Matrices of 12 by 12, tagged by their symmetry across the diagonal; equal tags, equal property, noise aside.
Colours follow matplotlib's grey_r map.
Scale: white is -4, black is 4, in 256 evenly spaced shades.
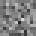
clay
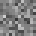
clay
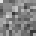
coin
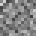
coin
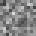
coin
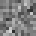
clay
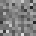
clay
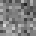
clay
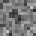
coin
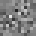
clay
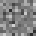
coin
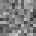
clay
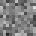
clay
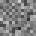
coin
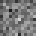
coin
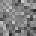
coin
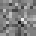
clay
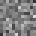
coin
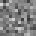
clay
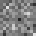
coin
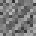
coin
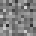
clay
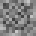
coin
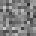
clay
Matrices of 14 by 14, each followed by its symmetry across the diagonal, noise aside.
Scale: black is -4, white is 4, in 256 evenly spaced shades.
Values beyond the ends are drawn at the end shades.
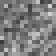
symmetric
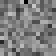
neither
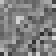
symmetric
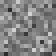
symmetric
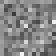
symmetric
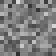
neither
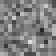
antisymmetric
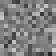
antisymmetric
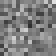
antisymmetric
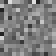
antisymmetric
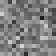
neither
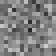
neither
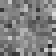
antisymmetric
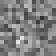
antisymmetric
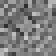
symmetric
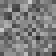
symmetric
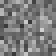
neither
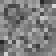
symmetric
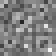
symmetric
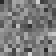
neither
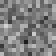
neither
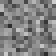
neither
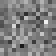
antisymmetric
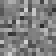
antisymmetric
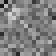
symmetric
